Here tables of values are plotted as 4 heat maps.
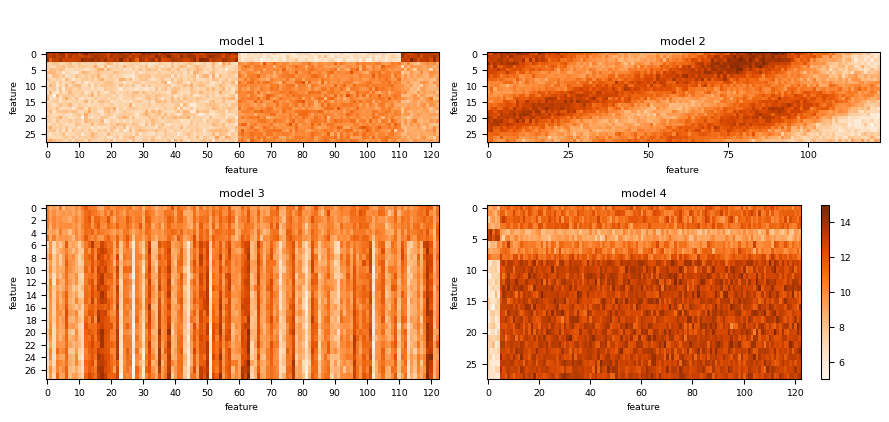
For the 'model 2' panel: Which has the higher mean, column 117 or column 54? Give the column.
54
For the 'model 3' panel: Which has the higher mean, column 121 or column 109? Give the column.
109
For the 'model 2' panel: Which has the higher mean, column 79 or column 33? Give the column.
79
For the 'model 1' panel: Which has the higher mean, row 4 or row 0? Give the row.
0
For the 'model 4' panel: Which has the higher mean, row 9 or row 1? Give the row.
9
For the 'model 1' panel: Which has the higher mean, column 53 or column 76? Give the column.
76
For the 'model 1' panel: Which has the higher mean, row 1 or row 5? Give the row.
1
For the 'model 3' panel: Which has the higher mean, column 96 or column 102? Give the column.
96
